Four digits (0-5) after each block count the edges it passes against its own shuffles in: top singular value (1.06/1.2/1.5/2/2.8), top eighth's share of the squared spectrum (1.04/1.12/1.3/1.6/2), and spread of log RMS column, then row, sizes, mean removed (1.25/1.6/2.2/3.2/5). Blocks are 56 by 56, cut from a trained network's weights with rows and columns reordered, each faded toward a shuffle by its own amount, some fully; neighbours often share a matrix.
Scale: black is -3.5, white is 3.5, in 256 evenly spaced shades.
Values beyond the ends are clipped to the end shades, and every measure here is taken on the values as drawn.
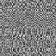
4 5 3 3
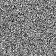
1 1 0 0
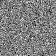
0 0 0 0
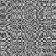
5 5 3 3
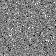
0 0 0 0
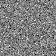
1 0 0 0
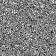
1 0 0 0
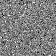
1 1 0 0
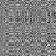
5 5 3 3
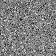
2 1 0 0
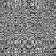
4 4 2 2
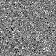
2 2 0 0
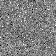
0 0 0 0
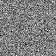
3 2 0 0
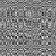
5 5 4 3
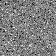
0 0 0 0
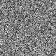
0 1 0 0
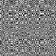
4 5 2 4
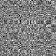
4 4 2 2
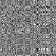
4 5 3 2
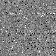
3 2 0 1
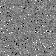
1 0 0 0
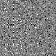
3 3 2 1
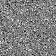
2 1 0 0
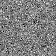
2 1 0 0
